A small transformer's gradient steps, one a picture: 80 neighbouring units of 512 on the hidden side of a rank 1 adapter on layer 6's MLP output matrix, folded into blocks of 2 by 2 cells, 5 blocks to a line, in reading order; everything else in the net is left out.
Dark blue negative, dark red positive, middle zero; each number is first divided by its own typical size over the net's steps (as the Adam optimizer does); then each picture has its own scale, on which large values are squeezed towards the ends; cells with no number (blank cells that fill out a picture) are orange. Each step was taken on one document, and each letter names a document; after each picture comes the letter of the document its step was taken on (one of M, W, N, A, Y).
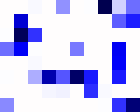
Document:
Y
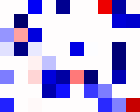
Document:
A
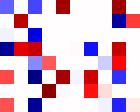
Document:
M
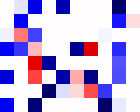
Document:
M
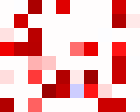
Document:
M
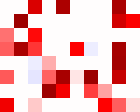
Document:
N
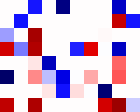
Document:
M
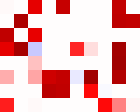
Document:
N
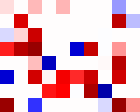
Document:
M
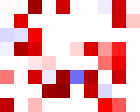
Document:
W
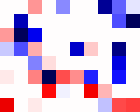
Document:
A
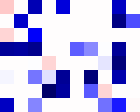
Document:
W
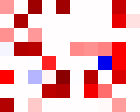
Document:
W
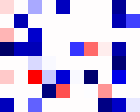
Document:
W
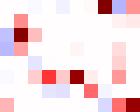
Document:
Y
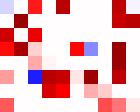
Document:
N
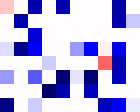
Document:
W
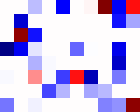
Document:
Y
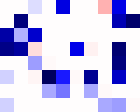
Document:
Y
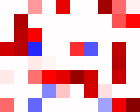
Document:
A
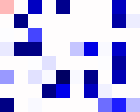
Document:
W
